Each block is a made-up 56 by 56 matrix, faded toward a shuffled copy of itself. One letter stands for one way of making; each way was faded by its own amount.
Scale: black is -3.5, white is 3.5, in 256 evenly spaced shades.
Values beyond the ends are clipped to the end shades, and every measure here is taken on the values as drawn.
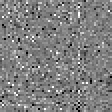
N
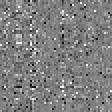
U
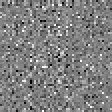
U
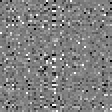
U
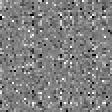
U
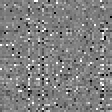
U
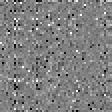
U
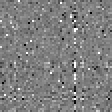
U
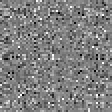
U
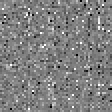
N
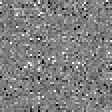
N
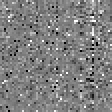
U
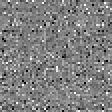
N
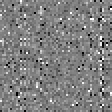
U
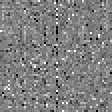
N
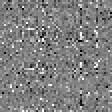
U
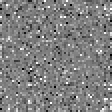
N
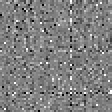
U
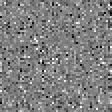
N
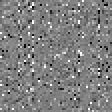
U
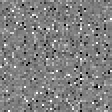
N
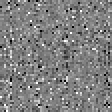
N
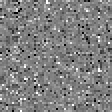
N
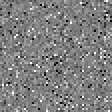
N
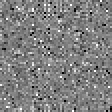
N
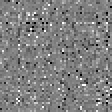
U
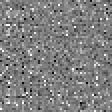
N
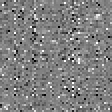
U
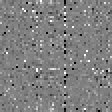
U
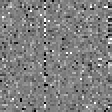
U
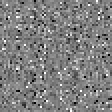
N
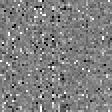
N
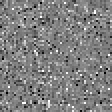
N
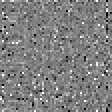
N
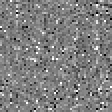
N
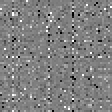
U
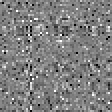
U
